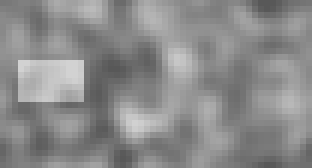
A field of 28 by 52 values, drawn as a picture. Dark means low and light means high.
Ninth with the highest average: middle left. Roughest part: middle left. Odd patch: higher, in the middle left. Grain: blotchy.
